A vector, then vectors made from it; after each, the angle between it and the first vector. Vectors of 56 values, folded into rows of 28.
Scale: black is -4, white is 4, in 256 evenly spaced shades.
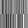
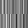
nearly opposite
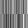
nearly parallel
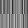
partly opposed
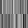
partly opposed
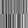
nearly parallel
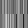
nearly opposite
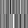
orthogonal
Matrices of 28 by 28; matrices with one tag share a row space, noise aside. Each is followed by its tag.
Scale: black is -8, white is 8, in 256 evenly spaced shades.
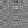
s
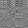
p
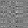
p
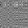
s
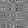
p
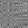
s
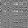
s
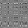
s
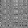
s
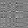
p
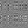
s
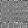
s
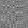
p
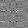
p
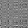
s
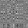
p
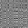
s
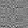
p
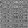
s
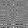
p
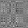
p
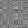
s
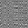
s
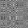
p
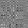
p
